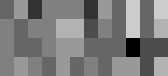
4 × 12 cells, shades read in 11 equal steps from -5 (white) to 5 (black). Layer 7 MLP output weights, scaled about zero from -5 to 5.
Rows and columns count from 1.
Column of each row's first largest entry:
3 7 10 11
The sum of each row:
1 -4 12 -1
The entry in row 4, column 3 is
0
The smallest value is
-3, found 3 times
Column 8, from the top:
-1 0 1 1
